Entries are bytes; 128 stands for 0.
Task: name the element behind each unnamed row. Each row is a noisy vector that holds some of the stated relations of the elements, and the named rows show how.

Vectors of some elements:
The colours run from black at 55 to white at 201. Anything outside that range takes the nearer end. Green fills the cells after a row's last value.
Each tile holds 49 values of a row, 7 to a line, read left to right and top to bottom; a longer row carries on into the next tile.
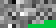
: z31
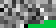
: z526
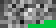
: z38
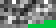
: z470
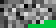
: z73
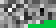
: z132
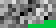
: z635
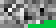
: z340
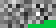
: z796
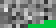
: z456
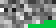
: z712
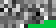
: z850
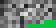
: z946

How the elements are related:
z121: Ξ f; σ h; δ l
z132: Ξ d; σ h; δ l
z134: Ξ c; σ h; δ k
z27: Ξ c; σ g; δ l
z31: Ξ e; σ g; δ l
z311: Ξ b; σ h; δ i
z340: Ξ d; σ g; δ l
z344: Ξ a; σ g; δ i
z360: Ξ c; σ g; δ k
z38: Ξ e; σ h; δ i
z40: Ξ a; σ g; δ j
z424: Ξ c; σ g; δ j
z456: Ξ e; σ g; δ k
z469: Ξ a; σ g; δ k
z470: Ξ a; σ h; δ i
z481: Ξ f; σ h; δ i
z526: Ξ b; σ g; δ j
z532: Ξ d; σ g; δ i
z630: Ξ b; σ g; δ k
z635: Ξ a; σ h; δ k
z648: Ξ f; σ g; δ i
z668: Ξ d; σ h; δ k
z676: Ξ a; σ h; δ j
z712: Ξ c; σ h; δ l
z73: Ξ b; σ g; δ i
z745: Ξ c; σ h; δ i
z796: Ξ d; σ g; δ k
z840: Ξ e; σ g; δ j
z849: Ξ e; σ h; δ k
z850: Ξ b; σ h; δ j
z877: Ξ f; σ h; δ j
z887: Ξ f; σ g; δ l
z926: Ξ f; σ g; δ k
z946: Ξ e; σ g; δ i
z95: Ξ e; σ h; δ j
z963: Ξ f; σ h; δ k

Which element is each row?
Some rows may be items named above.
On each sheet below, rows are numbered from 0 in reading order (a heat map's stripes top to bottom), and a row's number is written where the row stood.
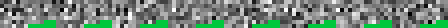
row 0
z745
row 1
z532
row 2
z424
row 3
z849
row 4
z676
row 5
z630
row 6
z27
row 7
z311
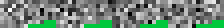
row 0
z132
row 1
z745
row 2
z311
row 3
z40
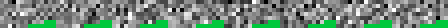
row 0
z31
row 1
z95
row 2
z424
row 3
z27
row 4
z481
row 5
z73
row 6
z887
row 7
z360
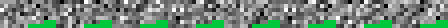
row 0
z134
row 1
z481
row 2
z344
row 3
z963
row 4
z840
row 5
z963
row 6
z121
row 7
z469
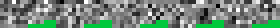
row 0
z470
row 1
z648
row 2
z668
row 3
z877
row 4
z926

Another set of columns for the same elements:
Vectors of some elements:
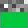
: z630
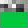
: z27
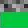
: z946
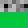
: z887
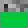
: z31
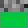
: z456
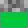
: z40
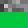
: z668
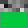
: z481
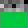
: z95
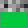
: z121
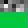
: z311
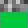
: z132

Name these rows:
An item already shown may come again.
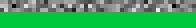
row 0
z676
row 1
z40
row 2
z745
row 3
z668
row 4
z470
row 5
z73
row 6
z648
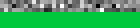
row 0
z676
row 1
z360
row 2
z635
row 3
z526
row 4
z796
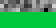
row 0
z840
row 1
z134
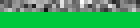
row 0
z963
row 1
z712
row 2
z469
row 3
z424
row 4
z38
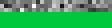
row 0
z481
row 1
z635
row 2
z887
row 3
z532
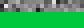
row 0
z668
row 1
z344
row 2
z849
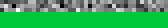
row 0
z850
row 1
z40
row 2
z481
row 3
z887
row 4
z877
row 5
z340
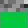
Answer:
z926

